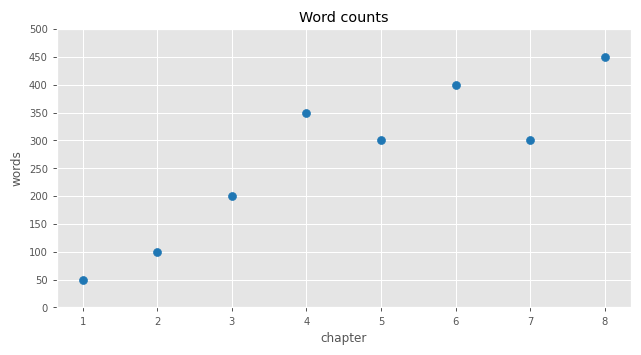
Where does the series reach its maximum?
8
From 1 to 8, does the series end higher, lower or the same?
higher
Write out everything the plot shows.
Title: Word counts
x-axis: chapter, ticks 1 2 3 4 5 6 7 8
y-axis: words, ticks 0 50 100 150 200 250 300 350 400 450 500
Values:
50 100 200 350 300 400 300 450
